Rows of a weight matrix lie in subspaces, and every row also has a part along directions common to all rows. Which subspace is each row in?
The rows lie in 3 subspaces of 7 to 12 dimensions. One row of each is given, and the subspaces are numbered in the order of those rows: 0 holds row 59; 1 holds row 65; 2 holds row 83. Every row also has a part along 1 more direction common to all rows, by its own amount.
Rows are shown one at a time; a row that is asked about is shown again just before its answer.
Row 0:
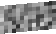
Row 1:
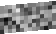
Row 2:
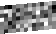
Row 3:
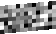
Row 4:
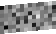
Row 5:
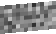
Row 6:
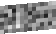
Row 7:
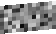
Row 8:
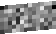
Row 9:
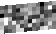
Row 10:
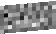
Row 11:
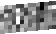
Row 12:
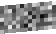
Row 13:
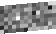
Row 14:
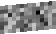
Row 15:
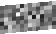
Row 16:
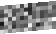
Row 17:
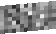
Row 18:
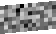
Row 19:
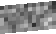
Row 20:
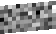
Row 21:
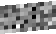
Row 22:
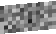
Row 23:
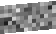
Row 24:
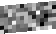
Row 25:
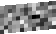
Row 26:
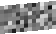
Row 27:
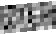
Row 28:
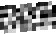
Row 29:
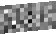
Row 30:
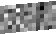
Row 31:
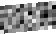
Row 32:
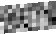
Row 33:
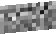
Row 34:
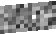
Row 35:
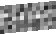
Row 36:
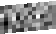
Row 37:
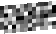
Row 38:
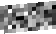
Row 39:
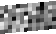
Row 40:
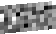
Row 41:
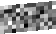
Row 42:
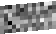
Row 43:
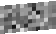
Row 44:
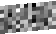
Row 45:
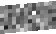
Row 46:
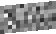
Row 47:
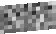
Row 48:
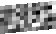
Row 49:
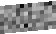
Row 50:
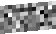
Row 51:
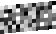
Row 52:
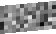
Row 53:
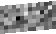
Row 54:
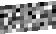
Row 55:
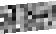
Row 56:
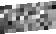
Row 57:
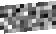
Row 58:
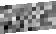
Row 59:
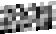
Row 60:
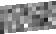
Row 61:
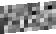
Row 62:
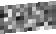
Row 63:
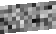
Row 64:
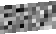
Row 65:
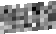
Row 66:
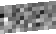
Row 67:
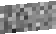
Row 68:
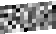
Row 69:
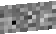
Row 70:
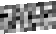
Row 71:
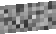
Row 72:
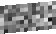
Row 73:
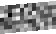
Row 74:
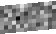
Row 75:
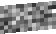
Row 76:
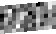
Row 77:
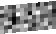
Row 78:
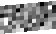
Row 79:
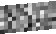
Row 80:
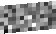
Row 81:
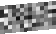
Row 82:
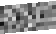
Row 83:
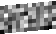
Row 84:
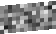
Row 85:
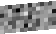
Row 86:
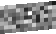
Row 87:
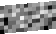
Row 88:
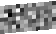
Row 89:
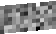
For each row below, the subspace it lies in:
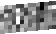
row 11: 2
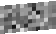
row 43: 1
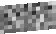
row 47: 0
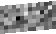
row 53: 0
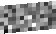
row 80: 0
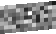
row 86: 1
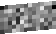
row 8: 2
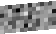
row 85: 1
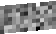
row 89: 0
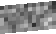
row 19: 0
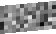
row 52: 1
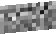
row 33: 0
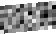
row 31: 1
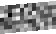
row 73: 1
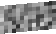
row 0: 0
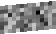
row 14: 0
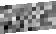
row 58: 2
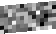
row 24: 1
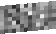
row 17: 2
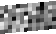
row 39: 2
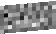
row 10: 0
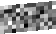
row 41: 2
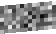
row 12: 0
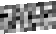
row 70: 0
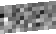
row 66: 2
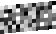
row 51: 2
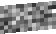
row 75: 1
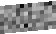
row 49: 1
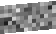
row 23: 2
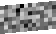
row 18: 1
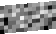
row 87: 2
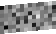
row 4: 0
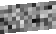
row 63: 1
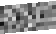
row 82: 2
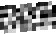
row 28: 1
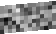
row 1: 2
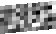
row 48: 0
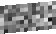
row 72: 1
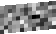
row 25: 1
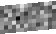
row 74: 1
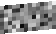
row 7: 0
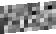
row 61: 2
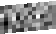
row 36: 2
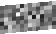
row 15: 0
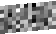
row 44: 1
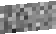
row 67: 2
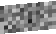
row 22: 0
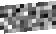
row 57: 1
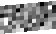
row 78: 2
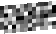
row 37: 0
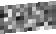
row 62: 1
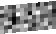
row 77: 0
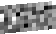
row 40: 0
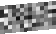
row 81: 1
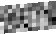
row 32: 1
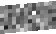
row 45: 1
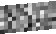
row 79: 2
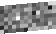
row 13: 1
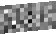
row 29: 1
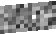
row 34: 1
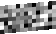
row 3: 1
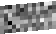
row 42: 0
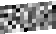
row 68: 2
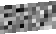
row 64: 2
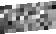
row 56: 2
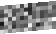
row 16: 2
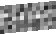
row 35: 0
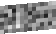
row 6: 0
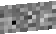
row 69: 1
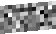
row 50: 0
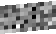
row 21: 1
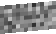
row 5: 0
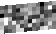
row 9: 2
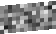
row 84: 1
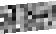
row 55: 0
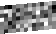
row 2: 0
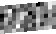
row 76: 0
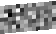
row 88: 1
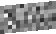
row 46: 0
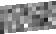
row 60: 1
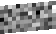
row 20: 0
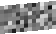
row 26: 2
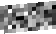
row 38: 1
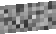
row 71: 1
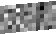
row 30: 2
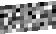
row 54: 0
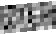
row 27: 1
